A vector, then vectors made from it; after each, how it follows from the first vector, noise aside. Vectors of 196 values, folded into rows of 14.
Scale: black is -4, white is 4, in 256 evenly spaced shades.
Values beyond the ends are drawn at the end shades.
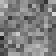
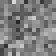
wrapped around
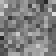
copied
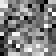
scaled up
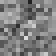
wrapped around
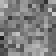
copied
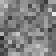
copied
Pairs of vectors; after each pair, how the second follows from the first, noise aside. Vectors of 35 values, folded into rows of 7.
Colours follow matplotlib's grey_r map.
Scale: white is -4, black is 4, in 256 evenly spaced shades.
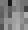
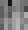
copied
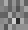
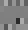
partly zeroed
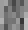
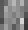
negated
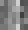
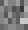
shuffled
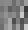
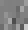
partly zeroed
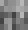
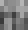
copied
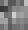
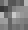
copied
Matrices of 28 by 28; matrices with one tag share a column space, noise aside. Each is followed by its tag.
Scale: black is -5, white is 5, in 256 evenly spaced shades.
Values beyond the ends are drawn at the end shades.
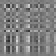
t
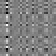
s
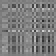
t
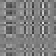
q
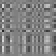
t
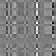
q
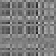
q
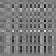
t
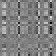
q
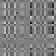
q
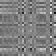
s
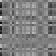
q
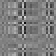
q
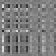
t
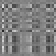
t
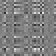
s
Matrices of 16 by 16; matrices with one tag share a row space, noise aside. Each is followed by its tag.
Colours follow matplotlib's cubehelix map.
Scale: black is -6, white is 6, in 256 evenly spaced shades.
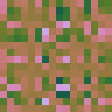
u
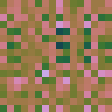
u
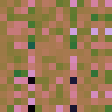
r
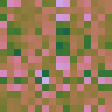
u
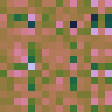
r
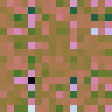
r
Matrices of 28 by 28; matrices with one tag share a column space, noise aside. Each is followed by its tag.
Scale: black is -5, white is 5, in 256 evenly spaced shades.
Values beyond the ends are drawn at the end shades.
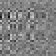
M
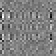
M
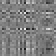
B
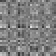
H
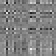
B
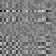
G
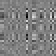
M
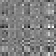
H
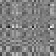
H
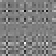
G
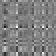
H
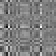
H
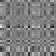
H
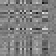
B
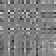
B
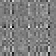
H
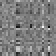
H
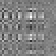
M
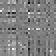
B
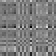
H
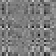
H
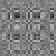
M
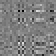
G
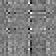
B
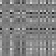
B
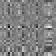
H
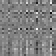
B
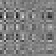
M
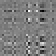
G
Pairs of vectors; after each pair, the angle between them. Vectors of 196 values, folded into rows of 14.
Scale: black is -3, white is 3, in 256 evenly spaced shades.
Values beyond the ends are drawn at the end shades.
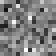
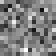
nearly parallel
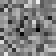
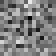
partly aligned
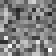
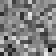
partly opposed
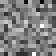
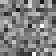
nearly parallel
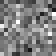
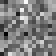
partly opposed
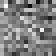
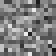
partly aligned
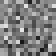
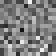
nearly opposite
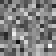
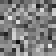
nearly parallel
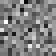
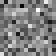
orthogonal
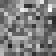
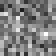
orthogonal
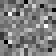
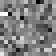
partly opposed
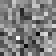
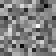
orthogonal
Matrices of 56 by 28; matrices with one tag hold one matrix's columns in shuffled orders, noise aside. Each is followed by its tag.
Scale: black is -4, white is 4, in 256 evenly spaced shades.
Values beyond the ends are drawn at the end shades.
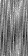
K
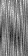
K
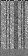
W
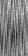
K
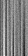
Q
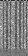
W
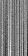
Q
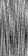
K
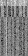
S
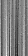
Q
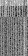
S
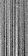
Q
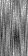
K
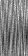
K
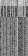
S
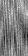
K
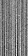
Q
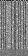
W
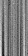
Q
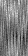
K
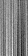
Q
